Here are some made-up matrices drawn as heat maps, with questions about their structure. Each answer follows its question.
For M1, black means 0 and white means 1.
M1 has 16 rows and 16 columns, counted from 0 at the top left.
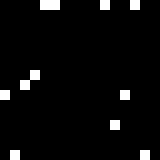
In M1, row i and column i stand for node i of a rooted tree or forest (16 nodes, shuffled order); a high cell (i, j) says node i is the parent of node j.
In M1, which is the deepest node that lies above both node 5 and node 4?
0
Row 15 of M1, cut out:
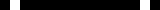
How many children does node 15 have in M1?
2
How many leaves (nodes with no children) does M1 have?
10
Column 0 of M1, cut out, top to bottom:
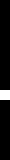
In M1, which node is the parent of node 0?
9
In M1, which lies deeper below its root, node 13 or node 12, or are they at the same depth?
node 13
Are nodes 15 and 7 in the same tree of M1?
no
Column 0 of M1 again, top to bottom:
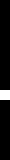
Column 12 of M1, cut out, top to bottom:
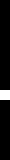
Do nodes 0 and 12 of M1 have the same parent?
yes
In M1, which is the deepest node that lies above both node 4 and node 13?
0
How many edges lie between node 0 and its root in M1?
1
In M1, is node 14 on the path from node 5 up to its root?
no
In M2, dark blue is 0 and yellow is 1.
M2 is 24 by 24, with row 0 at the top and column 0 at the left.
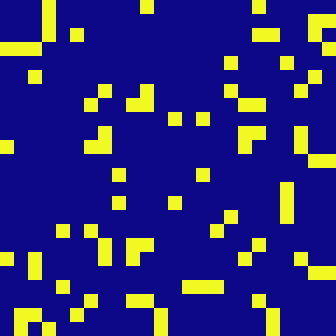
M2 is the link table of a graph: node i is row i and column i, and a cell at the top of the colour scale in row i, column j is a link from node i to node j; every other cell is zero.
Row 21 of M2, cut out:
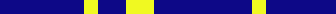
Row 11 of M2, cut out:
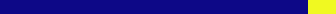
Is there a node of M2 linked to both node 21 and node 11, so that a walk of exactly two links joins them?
no
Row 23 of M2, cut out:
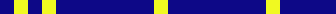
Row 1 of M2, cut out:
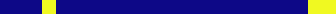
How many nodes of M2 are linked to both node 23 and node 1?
1
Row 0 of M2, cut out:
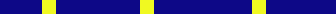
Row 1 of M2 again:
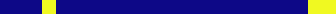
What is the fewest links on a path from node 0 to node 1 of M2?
2
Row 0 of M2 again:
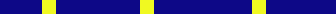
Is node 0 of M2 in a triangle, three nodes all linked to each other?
no
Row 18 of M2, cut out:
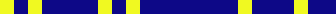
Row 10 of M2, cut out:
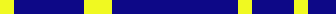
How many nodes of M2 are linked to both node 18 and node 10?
4
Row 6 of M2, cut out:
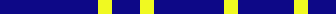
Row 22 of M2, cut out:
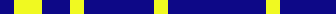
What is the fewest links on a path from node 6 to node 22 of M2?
4
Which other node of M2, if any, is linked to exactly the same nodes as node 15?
node 4
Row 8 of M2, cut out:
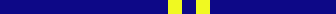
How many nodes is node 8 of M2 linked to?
2
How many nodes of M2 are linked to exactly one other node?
1
